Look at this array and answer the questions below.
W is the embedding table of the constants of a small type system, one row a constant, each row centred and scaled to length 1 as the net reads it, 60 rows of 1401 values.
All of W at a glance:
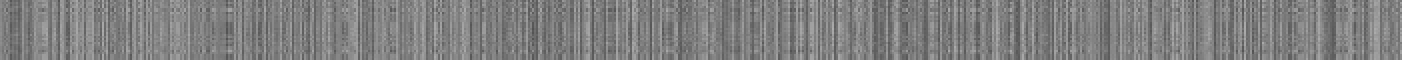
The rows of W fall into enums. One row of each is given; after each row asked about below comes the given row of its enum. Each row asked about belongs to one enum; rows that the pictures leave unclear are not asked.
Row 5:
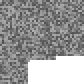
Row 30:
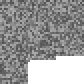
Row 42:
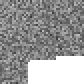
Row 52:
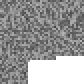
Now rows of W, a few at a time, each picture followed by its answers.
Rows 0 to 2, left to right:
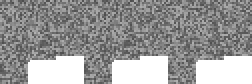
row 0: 30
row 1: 30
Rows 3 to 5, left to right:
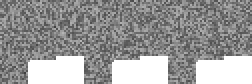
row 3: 52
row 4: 30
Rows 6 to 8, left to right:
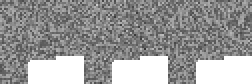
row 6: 30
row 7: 42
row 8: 52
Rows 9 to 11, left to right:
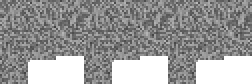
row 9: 52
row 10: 52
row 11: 52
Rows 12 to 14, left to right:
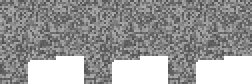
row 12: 30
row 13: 30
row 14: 30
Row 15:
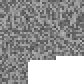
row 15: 52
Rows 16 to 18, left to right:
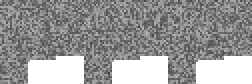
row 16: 5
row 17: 52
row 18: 30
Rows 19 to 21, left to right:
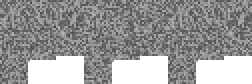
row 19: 52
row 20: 5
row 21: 52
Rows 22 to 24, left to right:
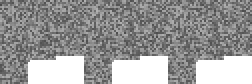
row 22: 30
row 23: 5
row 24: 5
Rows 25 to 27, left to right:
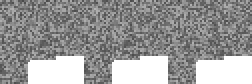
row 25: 30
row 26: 30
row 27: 5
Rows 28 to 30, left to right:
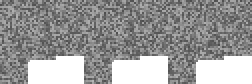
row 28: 5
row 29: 5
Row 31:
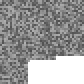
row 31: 5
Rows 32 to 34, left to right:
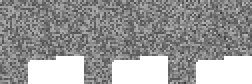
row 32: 5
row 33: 5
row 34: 42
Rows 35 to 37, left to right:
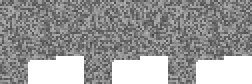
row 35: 5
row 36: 52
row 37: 5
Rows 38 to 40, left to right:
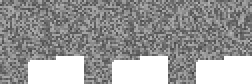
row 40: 52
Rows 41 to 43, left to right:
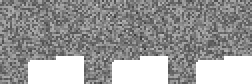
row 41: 5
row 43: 30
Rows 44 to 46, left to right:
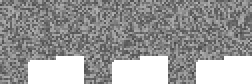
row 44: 5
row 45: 30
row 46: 52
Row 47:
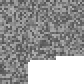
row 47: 30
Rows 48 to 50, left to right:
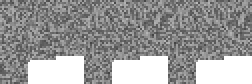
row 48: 30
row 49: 52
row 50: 52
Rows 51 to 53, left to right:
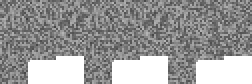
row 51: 52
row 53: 5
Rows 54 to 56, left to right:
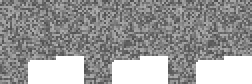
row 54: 5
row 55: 30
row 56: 30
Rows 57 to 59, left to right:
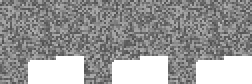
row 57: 5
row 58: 30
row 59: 5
